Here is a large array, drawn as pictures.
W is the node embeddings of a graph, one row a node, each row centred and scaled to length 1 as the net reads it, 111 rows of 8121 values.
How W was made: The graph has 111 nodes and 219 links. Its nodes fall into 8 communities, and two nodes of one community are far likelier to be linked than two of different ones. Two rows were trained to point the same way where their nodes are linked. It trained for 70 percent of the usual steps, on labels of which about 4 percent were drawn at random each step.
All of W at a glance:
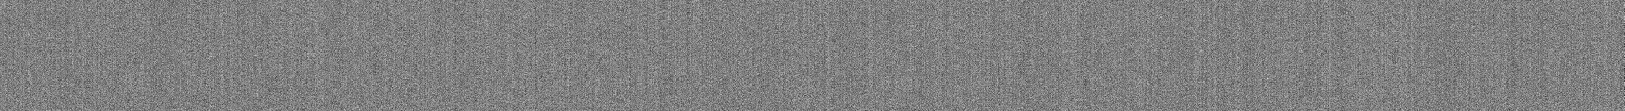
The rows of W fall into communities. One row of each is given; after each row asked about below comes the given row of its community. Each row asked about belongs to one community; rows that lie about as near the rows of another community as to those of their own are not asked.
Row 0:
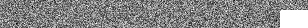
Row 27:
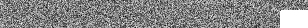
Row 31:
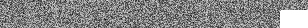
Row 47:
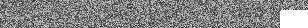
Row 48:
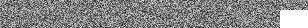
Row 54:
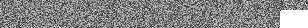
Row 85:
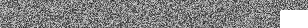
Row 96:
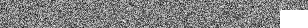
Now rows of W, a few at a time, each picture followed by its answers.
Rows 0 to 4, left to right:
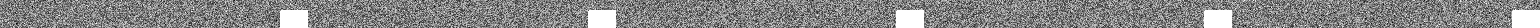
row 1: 48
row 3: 0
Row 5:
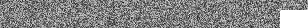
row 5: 96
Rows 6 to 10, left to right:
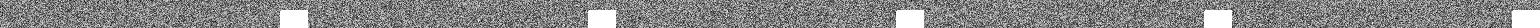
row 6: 54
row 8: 0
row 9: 85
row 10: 47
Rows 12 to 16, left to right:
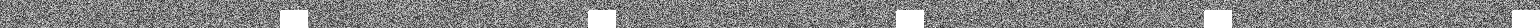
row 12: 0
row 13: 0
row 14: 27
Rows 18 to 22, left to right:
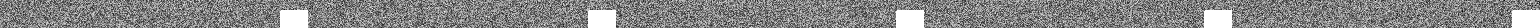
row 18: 48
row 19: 96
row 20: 47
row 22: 48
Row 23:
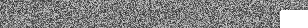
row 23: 47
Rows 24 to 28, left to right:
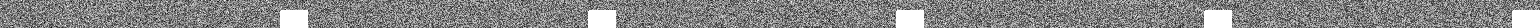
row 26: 48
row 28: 54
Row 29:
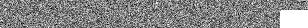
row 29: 48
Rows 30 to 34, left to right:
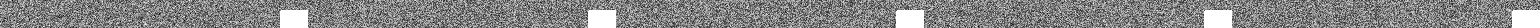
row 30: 85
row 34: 85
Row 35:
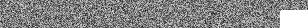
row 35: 48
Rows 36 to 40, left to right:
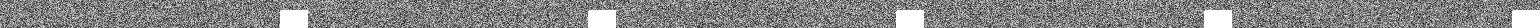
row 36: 27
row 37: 0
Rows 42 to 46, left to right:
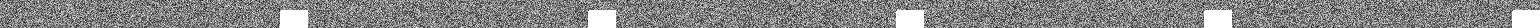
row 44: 0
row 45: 85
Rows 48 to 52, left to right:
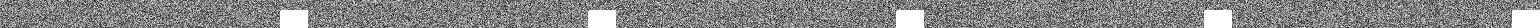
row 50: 31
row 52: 54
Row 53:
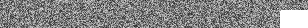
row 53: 96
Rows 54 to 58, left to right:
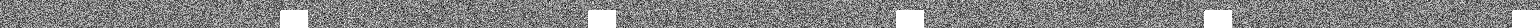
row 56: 96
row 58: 85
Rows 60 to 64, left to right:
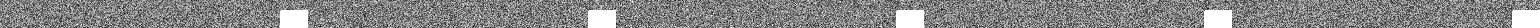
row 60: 27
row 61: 85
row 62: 54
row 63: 85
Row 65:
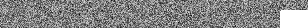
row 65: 31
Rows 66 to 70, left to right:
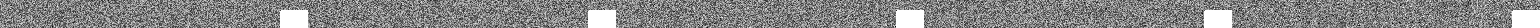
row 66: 27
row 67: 48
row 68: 27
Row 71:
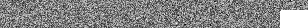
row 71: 47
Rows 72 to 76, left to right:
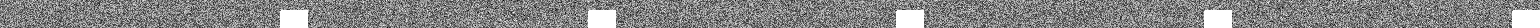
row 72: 27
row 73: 0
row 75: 47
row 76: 31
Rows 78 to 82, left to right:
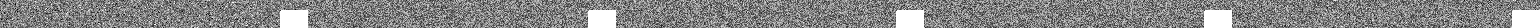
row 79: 85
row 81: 31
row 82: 54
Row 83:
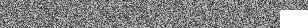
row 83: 0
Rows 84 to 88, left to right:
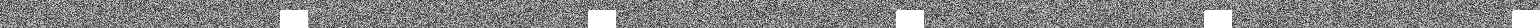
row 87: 31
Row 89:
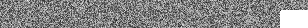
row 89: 47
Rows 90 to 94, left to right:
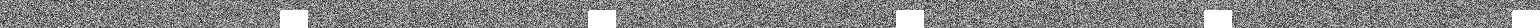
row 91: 47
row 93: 47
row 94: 85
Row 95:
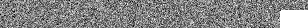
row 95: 0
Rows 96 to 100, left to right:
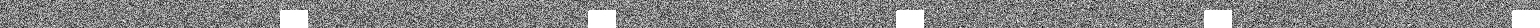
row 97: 27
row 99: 96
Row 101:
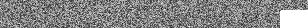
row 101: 31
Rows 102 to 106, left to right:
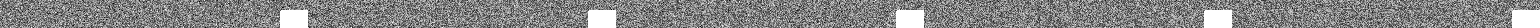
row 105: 54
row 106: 96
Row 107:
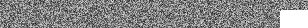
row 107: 48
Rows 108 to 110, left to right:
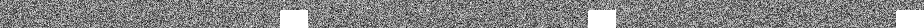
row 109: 27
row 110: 85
